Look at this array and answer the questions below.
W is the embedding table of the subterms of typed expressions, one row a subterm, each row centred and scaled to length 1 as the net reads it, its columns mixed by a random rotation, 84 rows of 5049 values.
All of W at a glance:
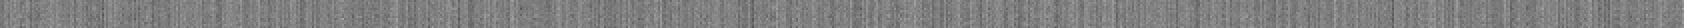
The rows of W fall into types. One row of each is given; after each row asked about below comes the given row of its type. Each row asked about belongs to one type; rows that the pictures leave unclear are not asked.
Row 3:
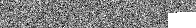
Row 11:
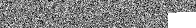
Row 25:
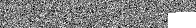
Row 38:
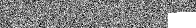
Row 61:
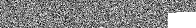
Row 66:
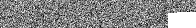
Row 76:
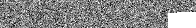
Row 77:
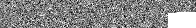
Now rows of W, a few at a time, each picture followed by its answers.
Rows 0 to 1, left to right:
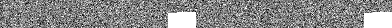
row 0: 38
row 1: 61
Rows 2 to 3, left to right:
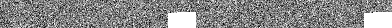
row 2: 38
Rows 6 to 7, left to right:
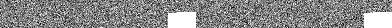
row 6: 61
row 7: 66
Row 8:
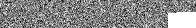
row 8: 11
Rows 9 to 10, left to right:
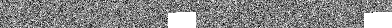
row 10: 3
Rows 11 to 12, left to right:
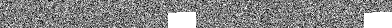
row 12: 61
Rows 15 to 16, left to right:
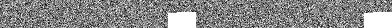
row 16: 77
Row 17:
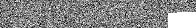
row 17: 38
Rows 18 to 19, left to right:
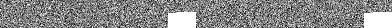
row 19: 66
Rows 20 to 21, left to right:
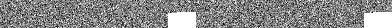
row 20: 77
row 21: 3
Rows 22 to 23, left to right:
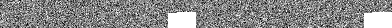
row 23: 25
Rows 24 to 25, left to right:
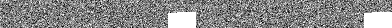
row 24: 3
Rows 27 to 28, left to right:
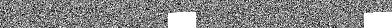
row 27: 25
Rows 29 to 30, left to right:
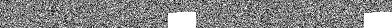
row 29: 25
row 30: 61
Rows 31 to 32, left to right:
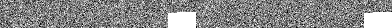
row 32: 66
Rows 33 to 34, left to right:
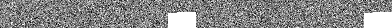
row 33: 77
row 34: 61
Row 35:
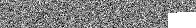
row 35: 3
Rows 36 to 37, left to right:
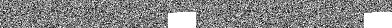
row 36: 25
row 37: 25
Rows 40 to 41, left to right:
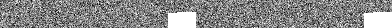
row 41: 77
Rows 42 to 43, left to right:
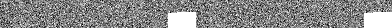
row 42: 38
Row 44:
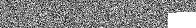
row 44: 61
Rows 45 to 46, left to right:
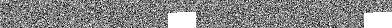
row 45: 3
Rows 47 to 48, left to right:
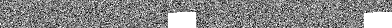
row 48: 38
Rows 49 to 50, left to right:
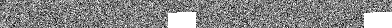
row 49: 76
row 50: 66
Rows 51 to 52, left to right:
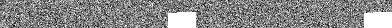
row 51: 76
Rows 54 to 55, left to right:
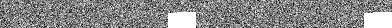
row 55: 11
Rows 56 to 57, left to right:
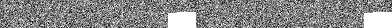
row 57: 38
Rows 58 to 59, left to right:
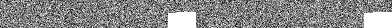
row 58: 61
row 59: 38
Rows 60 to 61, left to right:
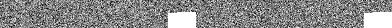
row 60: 76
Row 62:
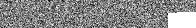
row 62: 11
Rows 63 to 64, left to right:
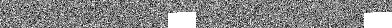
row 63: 3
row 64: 66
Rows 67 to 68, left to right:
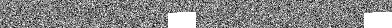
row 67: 77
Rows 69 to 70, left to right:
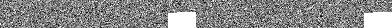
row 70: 77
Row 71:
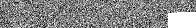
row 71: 38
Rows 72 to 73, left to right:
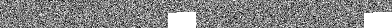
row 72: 61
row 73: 3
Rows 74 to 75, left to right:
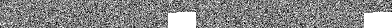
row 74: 25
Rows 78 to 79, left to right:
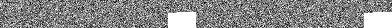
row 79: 77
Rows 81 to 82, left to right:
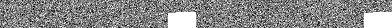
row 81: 25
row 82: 61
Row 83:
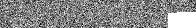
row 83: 38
